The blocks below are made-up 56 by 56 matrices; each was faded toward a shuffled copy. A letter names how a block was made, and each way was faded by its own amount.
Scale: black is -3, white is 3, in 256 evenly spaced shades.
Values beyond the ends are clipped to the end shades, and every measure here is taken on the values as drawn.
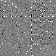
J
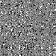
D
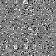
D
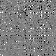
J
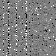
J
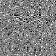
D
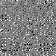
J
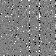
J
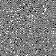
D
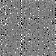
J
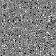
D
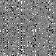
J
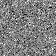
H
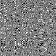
D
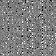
J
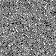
H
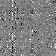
J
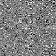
D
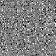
D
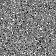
H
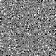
D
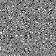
D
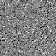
D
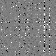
J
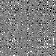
J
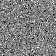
H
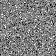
H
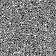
H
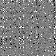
J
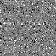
D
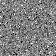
H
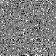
D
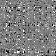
J
